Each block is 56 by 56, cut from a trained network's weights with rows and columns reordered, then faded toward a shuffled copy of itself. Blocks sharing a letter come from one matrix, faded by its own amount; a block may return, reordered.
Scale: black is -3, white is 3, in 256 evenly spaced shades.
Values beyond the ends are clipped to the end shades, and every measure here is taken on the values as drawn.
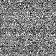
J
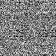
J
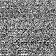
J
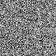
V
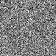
V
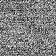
J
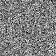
V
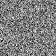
V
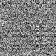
J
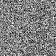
V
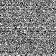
J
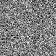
V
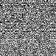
J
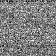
J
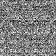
J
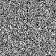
V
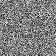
V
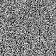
V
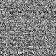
J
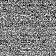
J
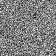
V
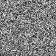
V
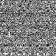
J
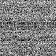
J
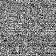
J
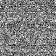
J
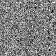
V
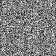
V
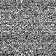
J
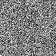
V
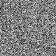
V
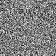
V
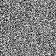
V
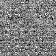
J
